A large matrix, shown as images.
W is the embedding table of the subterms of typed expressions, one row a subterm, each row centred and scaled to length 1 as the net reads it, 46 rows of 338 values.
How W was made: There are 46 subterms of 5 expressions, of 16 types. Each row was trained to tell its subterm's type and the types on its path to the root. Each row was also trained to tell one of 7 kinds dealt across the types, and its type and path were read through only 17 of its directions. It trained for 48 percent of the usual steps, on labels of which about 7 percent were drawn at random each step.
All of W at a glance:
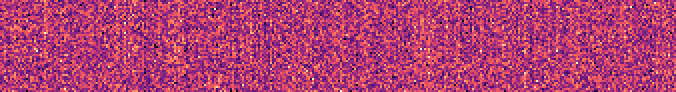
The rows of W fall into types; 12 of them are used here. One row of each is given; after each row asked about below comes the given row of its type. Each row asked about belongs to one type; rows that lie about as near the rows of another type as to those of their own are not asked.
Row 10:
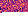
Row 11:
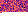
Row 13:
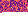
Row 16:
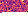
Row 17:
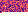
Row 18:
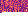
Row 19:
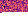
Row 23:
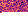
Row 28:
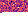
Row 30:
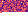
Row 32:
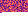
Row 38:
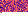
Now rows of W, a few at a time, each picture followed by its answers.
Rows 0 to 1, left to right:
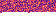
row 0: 38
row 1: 11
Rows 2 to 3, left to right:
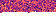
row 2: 13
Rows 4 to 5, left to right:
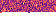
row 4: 13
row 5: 17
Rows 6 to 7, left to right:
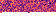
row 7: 11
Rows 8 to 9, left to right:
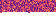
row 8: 13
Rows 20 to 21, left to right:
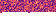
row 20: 17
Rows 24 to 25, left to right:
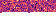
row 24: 38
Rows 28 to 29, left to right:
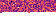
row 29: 11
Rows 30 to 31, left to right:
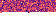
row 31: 19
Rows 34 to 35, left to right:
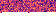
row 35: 19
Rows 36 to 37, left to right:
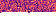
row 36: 19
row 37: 17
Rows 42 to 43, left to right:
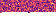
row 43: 38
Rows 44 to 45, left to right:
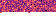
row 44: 13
